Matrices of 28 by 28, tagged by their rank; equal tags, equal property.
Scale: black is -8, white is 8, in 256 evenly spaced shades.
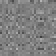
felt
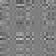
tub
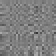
felt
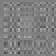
tub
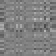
tub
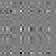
tub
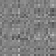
felt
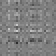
felt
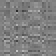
felt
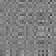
felt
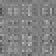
felt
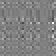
tub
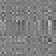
felt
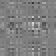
tub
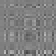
tub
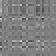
tub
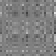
tub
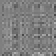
felt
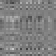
tub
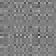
tub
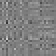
felt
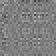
felt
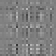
tub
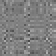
felt
